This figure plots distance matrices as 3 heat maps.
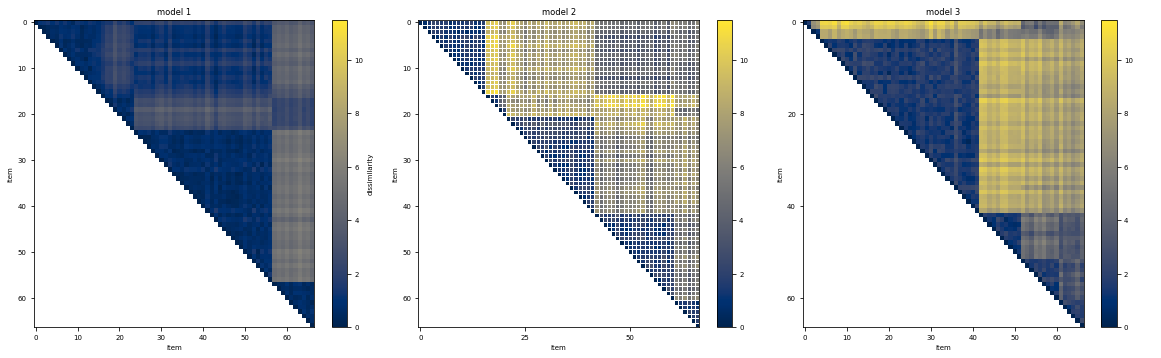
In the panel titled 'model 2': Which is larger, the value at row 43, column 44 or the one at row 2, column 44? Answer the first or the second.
the second
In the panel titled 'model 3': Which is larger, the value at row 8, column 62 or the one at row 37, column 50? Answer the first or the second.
the second
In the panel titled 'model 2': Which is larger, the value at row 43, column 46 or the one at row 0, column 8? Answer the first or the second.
the first
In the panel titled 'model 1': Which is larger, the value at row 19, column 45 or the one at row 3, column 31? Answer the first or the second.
the first
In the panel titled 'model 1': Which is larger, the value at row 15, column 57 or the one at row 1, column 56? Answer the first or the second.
the first
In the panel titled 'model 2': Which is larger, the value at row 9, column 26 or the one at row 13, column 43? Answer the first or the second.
the first
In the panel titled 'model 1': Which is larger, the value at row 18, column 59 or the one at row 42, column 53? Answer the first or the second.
the first
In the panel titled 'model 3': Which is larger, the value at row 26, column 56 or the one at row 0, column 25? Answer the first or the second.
the second
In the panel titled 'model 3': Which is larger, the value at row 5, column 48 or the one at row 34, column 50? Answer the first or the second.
the first
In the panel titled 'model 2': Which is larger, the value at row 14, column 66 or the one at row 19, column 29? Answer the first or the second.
the second
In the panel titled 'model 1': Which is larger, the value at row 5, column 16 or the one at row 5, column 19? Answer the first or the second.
the second
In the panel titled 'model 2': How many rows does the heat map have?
67
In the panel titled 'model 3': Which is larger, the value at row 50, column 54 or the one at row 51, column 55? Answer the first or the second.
the second
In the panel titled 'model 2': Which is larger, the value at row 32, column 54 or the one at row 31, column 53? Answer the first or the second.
the second
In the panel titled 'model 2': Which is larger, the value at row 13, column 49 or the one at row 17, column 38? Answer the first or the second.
the second
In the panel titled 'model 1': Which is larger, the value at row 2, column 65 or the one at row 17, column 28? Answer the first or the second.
the first
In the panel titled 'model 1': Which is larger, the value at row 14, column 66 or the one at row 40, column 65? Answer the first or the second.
the second
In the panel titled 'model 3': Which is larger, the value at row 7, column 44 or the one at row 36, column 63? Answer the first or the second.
the first
